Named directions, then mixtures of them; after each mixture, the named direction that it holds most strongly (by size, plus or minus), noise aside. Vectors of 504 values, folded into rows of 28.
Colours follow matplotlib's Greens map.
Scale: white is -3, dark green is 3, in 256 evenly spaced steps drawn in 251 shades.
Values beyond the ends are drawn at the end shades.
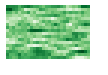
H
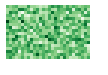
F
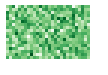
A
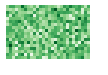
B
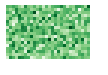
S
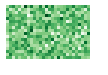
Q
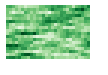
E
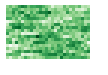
E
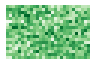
F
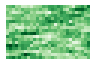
E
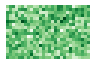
A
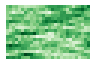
E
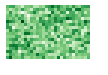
F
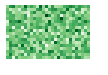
Q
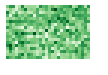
B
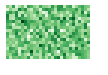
A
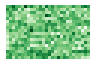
Q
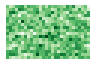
F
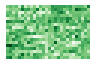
E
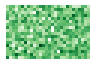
S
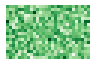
F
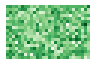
B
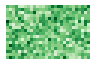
F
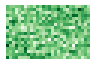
S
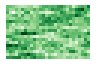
E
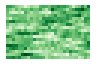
E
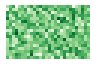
A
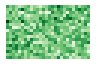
F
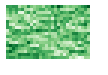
H
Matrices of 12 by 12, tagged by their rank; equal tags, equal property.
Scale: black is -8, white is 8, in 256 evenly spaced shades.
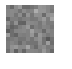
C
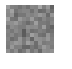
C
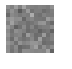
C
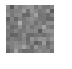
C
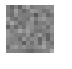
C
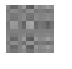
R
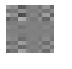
R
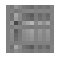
R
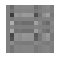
R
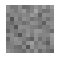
C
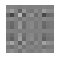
R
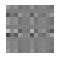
R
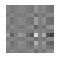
R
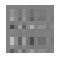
R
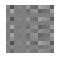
R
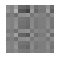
R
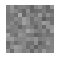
C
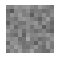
C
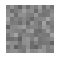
C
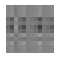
R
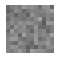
C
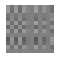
R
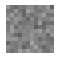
C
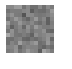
C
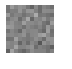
C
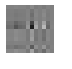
R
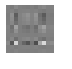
R
